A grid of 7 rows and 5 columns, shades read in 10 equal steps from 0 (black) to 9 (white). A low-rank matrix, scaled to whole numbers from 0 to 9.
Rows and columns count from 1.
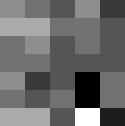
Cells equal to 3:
10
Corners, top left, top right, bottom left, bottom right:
5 2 6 1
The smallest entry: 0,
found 2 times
